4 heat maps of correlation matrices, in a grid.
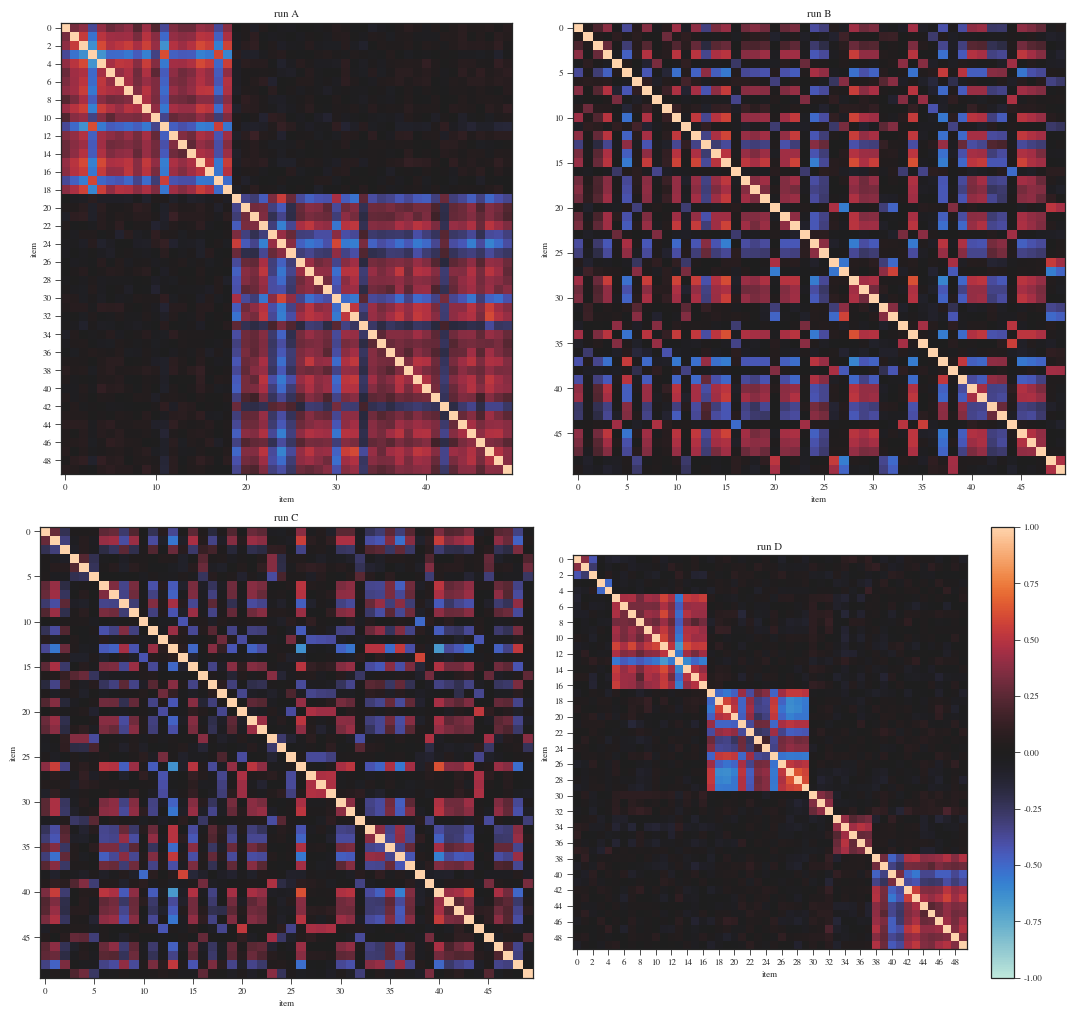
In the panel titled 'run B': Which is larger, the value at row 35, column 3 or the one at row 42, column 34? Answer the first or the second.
the first
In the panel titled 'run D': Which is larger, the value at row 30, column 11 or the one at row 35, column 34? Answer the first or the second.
the second
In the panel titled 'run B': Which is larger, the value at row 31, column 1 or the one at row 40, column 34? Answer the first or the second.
the second
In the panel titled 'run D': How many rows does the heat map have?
50
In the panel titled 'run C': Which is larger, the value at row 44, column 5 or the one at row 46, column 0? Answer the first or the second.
the second
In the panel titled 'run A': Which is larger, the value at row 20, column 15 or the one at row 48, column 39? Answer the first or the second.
the second
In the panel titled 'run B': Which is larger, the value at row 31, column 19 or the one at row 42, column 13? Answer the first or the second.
the second
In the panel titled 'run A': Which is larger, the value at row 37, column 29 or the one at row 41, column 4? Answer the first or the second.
the first
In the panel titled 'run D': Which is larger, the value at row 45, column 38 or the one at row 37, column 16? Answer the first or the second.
the first
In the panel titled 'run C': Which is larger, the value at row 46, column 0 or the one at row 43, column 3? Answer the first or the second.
the first
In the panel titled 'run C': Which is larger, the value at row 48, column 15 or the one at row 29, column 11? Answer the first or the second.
the second
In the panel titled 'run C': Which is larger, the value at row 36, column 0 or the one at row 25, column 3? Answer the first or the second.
the second
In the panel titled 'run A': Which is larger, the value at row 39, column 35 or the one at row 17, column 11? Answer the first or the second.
the second
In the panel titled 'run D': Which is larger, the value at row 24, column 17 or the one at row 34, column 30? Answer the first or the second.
the first
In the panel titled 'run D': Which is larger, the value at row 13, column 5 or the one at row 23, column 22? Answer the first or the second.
the second
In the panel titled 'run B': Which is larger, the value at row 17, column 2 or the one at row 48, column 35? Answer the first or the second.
the first
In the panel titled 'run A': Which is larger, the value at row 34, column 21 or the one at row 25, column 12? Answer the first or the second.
the first
